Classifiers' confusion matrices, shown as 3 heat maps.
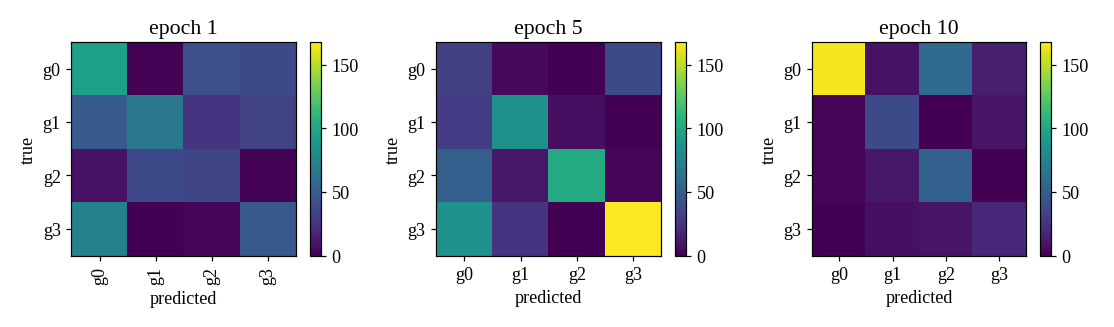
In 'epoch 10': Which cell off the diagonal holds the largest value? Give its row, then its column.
g0, g2
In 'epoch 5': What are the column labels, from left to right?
g0, g1, g2, g3
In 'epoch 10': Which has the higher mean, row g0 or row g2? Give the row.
g0
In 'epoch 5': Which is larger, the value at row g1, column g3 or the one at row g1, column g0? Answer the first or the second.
the second
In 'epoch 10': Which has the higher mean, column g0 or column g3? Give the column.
g0
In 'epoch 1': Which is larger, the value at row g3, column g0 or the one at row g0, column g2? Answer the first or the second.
the first
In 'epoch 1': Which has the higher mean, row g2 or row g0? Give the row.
g0
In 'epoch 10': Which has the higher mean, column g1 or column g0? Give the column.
g0
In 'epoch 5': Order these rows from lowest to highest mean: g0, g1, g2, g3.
g0, g1, g2, g3
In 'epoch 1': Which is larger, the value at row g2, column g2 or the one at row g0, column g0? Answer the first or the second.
the second
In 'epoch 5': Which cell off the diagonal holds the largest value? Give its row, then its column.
g3, g0
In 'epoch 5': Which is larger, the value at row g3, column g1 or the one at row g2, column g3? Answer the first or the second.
the first
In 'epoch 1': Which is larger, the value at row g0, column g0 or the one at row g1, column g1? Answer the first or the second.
the first
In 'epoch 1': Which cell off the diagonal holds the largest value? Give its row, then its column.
g3, g0
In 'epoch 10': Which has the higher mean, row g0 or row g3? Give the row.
g0
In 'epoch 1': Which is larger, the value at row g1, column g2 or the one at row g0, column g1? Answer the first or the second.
the first
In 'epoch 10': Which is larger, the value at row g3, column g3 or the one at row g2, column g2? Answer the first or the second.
the second
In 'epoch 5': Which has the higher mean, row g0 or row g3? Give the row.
g3
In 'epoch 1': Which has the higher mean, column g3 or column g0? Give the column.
g0
